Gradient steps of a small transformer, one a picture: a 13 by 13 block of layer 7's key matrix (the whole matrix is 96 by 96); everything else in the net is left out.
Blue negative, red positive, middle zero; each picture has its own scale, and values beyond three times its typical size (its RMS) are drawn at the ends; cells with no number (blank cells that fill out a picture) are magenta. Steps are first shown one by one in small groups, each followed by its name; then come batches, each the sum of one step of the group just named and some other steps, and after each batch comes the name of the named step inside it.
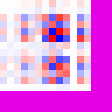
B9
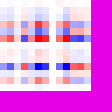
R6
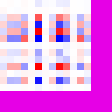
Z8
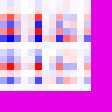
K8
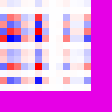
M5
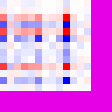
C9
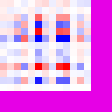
Z8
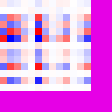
M5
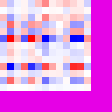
R6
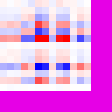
R6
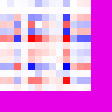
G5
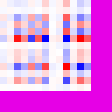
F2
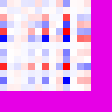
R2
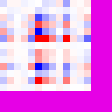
R2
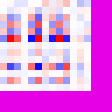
F2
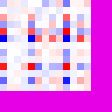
R2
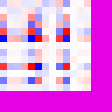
R2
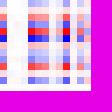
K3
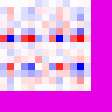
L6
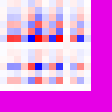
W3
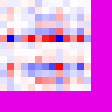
L6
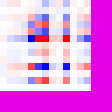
W3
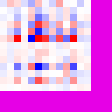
W3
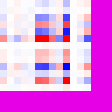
L6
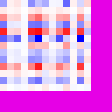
K3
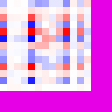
K3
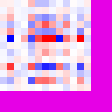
L6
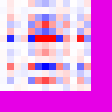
L6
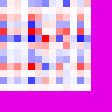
K3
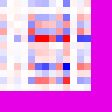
K3
